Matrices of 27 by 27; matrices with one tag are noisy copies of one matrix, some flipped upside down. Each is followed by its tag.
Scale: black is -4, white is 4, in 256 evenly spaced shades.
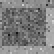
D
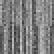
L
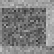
D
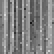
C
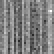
C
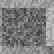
D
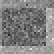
D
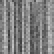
C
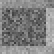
D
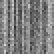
C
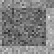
D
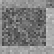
D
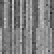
L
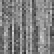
L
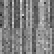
L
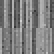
L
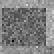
D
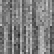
L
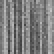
C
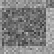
D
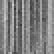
C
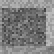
D
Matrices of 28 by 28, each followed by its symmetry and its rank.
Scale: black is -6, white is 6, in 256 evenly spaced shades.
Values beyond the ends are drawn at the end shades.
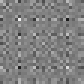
symmetric, rank three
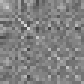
symmetric, rank five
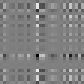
neither, rank one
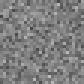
neither, full rank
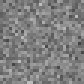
neither, full rank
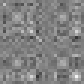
symmetric, rank three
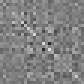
symmetric, rank five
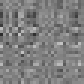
neither, rank three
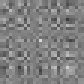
symmetric, rank three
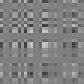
symmetric, rank one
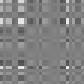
symmetric, rank one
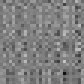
neither, rank three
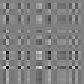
neither, rank one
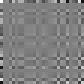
symmetric, rank one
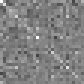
symmetric, rank five
